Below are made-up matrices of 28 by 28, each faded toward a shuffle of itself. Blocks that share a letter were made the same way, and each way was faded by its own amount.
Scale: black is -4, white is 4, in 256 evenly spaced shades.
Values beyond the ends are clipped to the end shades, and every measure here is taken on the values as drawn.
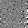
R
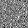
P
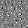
R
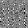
R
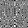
R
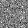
P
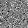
P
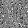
P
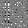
R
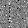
P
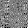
R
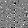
R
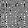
R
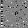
R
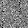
P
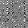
R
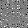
R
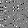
R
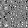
R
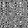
R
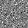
P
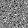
P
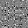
R
